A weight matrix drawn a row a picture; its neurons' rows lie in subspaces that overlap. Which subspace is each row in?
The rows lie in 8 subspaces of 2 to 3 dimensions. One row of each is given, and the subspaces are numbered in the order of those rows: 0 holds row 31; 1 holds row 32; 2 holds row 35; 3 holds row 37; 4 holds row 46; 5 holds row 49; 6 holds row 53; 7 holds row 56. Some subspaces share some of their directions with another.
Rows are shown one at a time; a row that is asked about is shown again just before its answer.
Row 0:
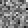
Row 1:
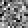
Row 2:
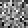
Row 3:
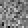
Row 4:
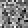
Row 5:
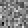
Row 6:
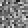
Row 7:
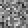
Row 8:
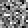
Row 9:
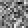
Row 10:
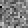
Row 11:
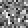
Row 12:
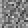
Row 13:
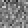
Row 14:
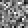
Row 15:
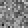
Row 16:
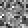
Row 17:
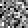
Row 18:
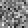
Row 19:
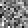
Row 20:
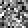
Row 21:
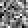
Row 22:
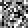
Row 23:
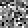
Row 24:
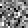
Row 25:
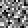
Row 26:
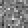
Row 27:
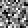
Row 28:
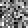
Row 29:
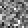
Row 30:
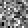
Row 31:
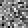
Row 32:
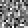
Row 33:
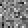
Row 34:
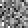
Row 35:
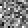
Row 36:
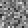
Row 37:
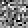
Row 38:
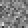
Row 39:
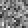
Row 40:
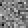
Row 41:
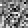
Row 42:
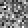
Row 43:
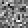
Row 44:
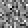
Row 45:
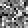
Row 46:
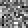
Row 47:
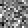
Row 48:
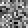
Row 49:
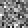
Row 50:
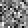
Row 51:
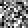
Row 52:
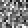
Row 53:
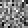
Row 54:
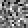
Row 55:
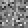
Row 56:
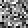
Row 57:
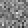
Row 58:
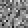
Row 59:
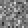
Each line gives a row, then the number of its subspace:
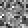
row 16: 1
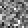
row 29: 4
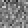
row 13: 7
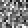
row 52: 1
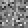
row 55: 3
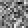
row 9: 6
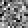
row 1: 3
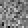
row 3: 4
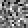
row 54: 0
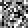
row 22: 6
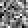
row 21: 1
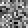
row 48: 4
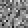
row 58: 1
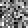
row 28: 4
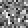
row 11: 5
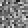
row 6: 0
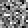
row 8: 2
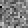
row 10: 7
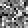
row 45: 2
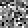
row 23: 3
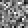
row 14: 6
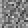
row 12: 5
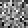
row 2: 6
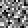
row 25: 5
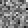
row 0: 2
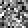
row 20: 3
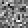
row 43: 3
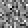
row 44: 1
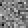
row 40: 0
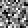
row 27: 5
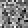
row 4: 5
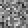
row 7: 7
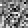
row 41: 5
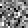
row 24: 5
